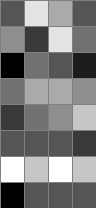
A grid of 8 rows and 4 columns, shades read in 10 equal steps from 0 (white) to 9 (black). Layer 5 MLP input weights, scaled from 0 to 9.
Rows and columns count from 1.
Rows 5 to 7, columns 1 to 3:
7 5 4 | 6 6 6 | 0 2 0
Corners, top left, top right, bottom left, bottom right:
6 6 9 6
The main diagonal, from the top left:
6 7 6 4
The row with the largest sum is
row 3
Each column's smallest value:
0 1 0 2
